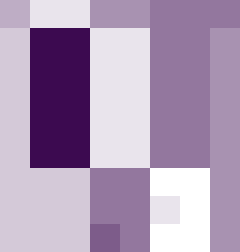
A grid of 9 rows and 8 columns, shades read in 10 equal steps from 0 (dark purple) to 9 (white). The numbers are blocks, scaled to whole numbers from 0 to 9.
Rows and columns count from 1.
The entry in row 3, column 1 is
7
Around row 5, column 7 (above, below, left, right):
4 4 4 5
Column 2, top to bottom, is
8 0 0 0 0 0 7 7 7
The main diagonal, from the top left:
6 0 0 8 8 4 9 5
